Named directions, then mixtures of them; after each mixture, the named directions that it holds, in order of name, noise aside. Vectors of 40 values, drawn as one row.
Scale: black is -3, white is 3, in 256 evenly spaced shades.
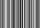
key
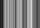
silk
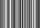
key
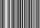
key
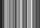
silk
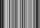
key, silk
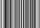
key, silk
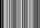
key, silk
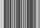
key, silk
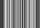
key, silk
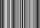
key, silk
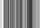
silk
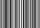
key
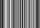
key, silk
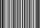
key, silk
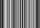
key, silk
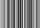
key, silk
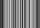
key, silk
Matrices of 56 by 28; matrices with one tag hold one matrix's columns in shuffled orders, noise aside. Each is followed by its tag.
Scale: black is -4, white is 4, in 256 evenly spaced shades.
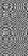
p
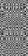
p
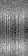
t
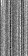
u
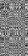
p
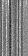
u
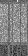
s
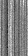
u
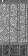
s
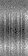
t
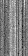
u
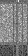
s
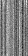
u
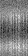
t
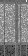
s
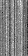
u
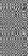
p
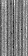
u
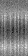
t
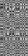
p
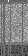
s
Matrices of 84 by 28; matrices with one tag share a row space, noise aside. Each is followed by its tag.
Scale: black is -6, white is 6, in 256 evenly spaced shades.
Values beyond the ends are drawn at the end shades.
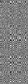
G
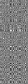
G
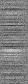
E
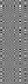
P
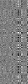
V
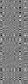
P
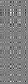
G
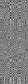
G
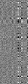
V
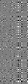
V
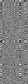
P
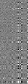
V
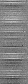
E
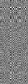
G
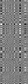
P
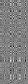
G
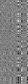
V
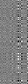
V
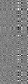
V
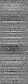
E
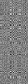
G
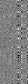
V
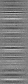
E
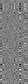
P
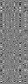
P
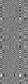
P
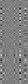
P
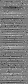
E
